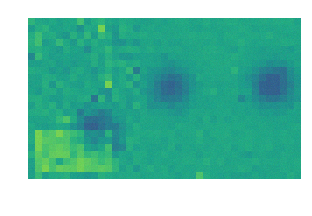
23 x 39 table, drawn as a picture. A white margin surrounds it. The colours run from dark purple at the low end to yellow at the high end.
An odd patch, higher than its surroundings, sits in the bottom left. The ninth with the highest average is the bottom left. The bottom right is the calmest part. Three dips sink into the field. The right part is calmer, past a seam about 40% of the way across. Overall the values sit about 60% of the way up the scale. The halves do not mirror each other.
